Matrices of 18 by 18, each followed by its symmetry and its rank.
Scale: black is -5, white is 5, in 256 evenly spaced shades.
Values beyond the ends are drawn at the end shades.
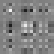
symmetric, rank two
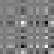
symmetric, rank one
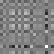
symmetric, rank two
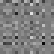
neither, rank two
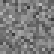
neither, full rank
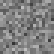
neither, full rank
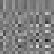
neither, rank two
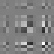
symmetric, rank one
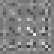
symmetric, rank three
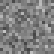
neither, full rank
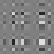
symmetric, rank one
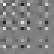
symmetric, rank two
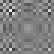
symmetric, rank two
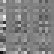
neither, rank two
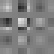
symmetric, rank one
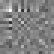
symmetric, rank three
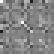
symmetric, rank three
